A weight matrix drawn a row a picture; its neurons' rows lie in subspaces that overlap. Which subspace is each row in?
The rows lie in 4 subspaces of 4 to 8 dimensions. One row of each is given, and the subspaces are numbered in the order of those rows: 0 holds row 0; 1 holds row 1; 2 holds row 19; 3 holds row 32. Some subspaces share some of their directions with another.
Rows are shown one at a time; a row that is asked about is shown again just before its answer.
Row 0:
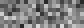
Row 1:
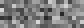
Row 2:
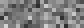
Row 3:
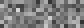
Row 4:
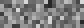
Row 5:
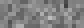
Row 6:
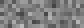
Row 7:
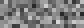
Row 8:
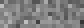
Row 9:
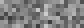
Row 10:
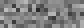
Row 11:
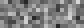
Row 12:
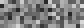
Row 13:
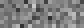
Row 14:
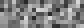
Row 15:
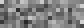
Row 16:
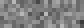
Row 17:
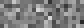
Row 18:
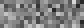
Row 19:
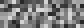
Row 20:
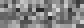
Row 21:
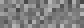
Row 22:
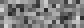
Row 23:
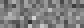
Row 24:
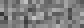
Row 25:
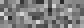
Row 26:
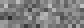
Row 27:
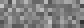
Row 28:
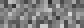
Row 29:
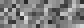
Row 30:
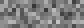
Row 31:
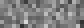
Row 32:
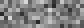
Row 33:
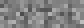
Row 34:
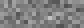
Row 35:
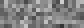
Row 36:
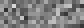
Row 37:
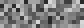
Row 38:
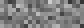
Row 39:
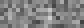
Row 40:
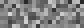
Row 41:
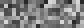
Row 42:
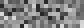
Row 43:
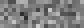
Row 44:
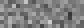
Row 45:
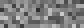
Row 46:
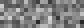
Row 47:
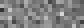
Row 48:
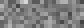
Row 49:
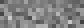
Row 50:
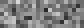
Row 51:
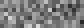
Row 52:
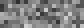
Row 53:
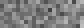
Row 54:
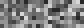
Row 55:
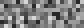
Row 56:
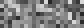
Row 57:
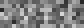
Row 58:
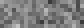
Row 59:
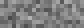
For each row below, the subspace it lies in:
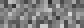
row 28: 2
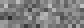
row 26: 0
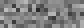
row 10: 1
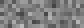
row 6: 3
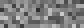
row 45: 1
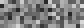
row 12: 2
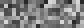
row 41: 2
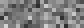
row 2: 0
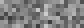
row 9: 0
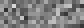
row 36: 1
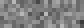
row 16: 3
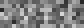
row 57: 1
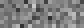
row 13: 0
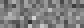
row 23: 2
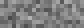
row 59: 3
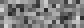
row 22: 0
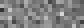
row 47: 1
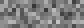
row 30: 0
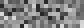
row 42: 0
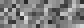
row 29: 1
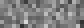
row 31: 0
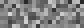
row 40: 0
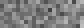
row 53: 0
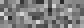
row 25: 3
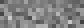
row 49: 3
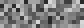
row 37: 1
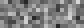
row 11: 0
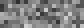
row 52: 0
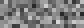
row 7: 0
